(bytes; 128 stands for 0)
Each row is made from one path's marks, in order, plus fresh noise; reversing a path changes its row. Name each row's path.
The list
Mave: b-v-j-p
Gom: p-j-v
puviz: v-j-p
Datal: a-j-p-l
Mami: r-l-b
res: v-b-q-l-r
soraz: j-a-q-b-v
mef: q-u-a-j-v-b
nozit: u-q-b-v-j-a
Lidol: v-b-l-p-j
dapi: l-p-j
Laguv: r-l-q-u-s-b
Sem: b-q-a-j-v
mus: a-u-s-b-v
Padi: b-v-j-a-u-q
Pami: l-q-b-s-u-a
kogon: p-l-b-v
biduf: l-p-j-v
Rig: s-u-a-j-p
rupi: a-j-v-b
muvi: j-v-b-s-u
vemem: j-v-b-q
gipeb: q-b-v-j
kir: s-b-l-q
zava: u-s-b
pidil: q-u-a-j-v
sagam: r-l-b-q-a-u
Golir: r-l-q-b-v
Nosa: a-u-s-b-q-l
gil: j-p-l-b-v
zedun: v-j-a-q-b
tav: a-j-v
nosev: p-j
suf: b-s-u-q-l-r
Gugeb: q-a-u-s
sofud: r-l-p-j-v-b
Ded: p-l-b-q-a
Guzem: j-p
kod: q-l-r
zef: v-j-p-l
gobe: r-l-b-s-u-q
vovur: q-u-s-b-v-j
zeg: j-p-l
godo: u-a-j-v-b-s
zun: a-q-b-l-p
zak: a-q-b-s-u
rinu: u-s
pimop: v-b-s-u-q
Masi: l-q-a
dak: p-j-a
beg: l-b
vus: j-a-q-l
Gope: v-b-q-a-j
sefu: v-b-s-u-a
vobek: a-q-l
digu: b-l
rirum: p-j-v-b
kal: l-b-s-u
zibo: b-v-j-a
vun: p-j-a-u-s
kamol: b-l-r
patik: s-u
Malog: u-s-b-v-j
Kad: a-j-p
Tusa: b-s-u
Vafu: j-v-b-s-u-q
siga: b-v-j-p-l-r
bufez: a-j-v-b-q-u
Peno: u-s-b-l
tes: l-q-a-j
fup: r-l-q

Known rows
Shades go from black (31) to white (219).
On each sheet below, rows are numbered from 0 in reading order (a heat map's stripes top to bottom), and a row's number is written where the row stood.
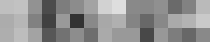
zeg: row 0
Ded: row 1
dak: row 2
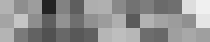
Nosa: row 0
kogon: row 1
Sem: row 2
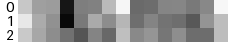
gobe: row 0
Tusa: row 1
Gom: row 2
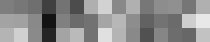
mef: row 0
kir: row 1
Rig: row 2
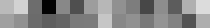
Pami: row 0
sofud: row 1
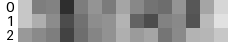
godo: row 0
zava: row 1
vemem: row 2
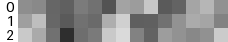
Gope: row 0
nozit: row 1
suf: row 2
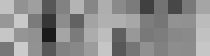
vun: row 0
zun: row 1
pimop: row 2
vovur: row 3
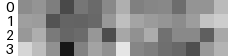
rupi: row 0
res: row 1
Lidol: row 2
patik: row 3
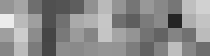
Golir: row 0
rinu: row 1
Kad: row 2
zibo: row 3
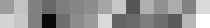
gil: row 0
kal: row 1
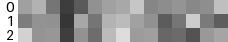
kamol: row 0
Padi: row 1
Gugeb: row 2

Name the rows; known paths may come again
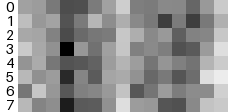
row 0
Mami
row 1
vun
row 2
tav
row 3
zak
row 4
Golir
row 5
Nosa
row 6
vovur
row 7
sagam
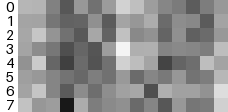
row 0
zef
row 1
Lidol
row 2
nosev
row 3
pidil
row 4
tes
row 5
rirum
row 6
kogon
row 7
sefu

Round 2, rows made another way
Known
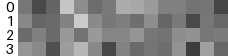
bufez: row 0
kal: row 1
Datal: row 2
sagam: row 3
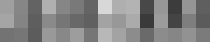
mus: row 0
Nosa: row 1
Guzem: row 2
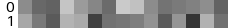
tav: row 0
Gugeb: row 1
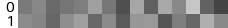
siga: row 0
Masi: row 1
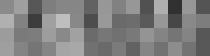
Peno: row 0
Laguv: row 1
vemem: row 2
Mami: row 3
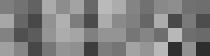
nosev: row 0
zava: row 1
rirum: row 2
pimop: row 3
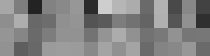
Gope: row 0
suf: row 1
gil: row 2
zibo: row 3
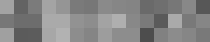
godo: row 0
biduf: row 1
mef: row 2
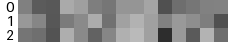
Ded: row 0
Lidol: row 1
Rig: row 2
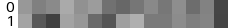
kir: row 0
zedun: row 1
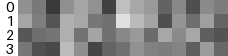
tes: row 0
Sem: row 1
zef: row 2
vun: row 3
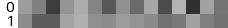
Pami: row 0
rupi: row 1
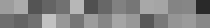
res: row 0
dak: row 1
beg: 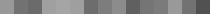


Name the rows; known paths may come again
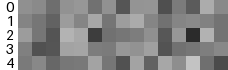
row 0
Masi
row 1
dapi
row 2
Gugeb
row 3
Ded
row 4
siga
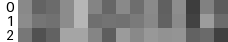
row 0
Tusa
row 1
patik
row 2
muvi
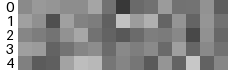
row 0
fup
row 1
soraz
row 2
rinu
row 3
digu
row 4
sofud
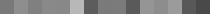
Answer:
kamol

